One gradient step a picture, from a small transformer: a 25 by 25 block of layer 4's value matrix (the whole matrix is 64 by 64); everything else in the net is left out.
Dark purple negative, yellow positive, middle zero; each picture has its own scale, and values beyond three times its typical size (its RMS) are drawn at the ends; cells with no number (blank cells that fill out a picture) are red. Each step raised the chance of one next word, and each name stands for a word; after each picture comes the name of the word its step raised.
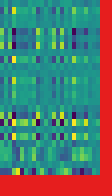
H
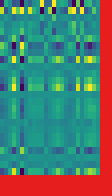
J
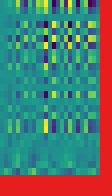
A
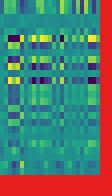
A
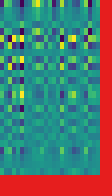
A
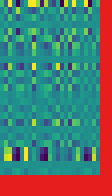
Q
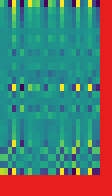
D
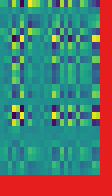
A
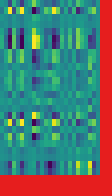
H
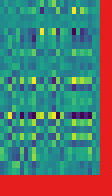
H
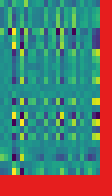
H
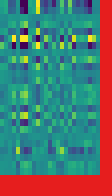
A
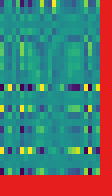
D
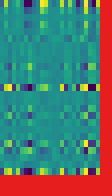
D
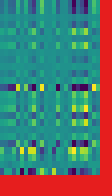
D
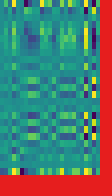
H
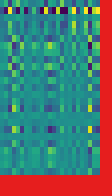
J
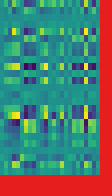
H
